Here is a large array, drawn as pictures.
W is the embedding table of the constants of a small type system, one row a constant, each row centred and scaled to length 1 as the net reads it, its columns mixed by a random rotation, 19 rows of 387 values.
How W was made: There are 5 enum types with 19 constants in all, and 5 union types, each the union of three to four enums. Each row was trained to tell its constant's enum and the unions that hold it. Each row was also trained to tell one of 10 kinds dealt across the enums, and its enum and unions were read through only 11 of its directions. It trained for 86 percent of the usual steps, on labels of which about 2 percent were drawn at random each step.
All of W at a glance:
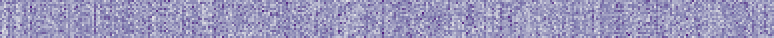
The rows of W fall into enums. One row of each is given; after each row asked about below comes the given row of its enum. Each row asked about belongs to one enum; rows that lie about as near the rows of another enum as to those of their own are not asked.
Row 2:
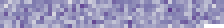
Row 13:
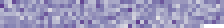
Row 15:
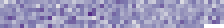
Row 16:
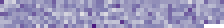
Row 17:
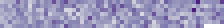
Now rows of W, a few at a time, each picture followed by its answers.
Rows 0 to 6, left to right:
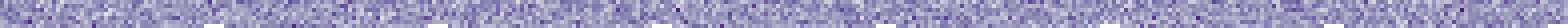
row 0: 15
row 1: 13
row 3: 2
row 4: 15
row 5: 16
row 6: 15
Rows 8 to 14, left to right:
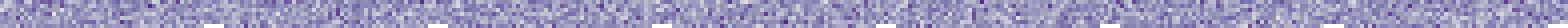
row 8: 16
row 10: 16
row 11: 15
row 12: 16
